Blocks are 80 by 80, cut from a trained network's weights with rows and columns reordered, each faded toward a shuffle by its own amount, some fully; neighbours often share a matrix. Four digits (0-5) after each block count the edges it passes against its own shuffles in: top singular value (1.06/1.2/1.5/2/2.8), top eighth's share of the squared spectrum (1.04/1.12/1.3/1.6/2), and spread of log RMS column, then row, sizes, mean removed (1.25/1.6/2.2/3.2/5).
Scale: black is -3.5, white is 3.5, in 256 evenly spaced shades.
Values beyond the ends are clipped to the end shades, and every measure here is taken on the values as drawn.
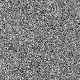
1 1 0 0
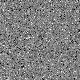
0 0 0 0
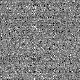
2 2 2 0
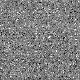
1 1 1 0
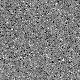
0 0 0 0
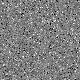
0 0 0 0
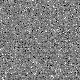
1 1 0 0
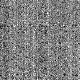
3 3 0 2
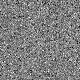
0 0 0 0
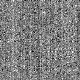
3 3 0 2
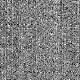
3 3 0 2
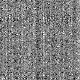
3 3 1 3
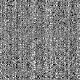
3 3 1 3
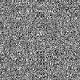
3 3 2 2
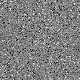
0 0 0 0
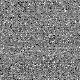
2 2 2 1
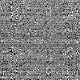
3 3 3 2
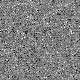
1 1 0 0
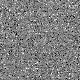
1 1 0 0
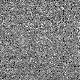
1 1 1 0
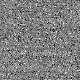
1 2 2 0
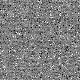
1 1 1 0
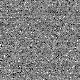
2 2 1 1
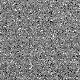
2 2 1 0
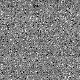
1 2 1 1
